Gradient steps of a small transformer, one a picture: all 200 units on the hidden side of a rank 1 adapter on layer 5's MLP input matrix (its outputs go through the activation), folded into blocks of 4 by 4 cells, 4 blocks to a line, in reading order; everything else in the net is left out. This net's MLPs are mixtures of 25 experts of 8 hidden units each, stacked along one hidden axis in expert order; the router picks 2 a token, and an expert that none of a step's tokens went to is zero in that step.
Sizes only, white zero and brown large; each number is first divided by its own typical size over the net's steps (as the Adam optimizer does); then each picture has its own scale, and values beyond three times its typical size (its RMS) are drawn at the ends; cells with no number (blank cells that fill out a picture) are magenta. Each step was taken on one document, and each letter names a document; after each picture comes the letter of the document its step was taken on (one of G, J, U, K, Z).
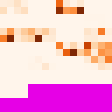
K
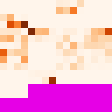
K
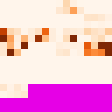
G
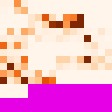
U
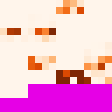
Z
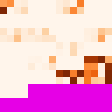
Z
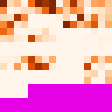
Z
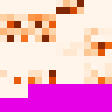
K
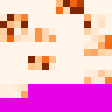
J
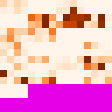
U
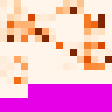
K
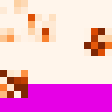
G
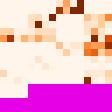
K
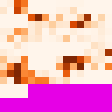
U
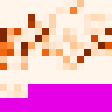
G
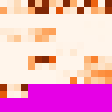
Z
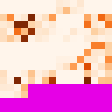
K
